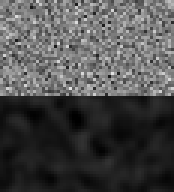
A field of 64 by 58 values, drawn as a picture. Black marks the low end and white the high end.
It is made of 2 by 1 panels. Panel 1,1: middling, fine-grained, strong in contrast. Panel 2,1: very low, blotchy, faint in contrast.
